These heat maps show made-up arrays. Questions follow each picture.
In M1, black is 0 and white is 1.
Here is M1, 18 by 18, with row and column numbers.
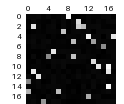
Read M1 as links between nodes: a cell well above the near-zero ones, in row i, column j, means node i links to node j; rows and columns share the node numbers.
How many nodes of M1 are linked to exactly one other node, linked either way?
1
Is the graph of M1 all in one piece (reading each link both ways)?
yes
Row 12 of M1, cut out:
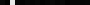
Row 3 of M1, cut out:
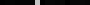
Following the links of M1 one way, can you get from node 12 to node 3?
no
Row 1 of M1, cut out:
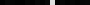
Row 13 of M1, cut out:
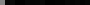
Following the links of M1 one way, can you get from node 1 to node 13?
no
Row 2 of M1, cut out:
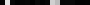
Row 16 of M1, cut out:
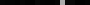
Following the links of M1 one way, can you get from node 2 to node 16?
yes
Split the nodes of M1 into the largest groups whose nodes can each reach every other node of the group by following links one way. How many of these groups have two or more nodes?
3
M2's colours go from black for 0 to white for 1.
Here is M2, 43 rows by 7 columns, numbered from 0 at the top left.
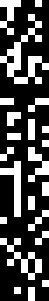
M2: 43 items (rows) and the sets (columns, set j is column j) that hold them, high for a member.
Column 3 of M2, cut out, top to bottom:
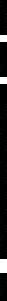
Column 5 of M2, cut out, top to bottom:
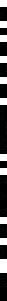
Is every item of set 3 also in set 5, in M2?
yes
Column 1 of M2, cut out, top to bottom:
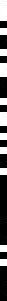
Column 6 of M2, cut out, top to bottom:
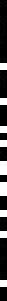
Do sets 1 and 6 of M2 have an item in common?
yes
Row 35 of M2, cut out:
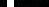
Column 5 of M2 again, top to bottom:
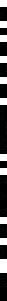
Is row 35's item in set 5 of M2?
no
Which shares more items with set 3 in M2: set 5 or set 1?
set 5
